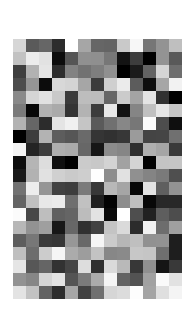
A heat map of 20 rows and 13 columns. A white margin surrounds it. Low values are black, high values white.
Grain: fine. Seam: none. Mirror symmetry: none. Odd rows or columns: none.
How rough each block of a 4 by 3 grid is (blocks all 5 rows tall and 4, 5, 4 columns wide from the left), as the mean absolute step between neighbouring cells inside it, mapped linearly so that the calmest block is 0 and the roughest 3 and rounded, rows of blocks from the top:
102 / 312 / 111 / 100
